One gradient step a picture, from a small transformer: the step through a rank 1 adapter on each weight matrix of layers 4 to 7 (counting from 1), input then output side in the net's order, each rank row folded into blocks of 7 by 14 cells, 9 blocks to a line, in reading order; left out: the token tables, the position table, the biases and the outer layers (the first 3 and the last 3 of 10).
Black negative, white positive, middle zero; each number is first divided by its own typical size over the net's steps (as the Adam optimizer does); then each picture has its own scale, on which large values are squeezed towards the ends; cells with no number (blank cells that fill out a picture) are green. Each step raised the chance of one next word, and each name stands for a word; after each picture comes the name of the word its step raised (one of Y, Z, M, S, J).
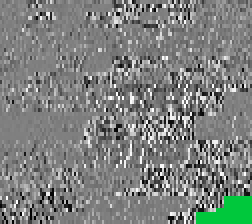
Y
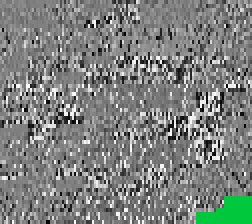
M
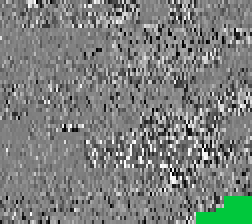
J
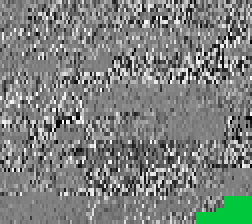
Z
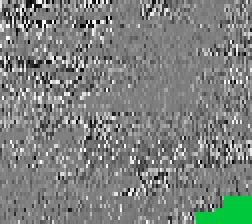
Y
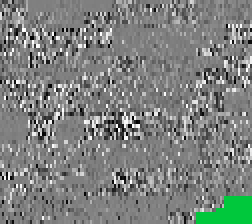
Y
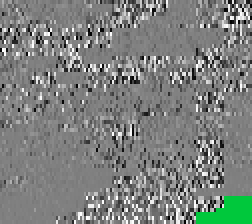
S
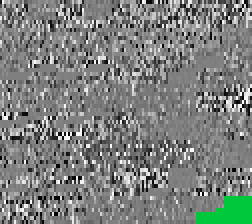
Z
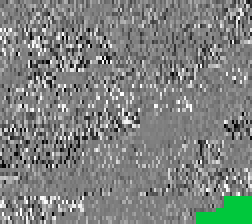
Y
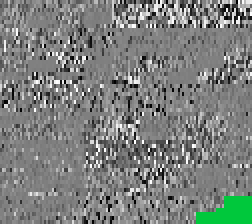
J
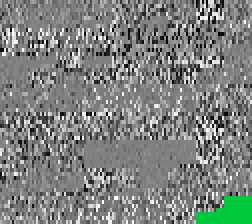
M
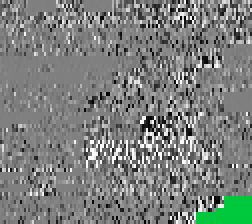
J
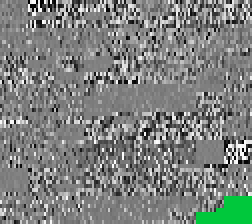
Z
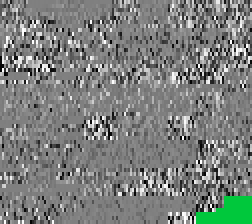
Y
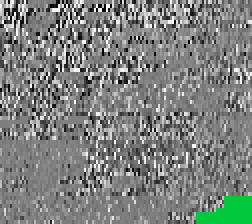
Z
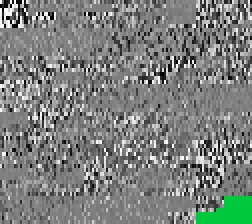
M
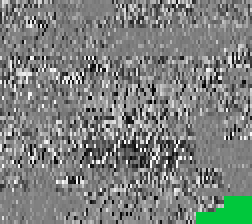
J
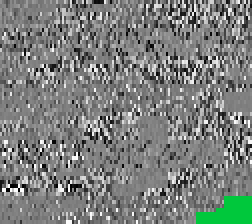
M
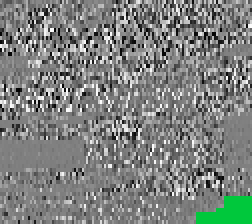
Z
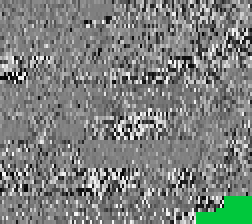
M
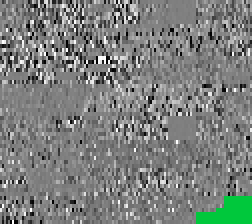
S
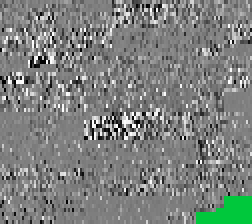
Y
